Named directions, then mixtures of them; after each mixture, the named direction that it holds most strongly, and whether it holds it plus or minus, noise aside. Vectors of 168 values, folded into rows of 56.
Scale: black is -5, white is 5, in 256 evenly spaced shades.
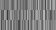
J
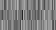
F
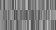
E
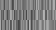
J, plus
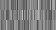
J, plus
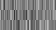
E, plus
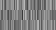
F, plus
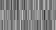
F, minus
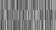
J, plus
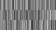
E, plus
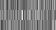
F, minus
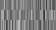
J, minus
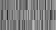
J, plus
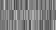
E, minus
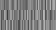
J, plus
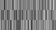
J, plus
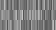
F, minus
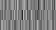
F, plus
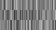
E, plus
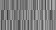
J, plus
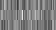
F, minus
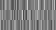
F, minus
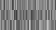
E, plus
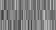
F, plus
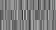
F, plus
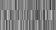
J, minus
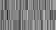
J, plus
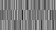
F, plus
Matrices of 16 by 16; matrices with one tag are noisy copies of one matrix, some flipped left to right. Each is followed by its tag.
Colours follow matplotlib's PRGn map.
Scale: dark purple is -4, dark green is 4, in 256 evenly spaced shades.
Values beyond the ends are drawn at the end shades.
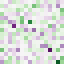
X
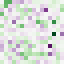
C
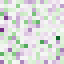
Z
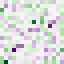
X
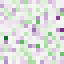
Z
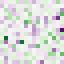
Z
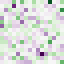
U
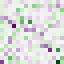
X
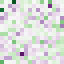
U
